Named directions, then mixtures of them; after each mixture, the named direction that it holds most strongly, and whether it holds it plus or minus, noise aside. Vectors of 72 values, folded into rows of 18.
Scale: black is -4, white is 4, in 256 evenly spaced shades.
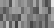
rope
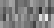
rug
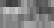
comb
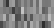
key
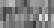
rug, plus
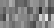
rug, plus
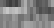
comb, plus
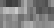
comb, plus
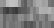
comb, minus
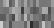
key, minus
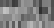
comb, plus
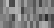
key, minus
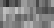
comb, plus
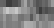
comb, plus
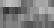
comb, minus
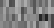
rug, minus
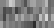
rug, plus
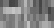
comb, plus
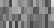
rope, plus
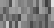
rope, plus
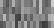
key, plus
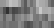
comb, minus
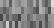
rope, plus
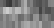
comb, plus
